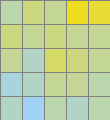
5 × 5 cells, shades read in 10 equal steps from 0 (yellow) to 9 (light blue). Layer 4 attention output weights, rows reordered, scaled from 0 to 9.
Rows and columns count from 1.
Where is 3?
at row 3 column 3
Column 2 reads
4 5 7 7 9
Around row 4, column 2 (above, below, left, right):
7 9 8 5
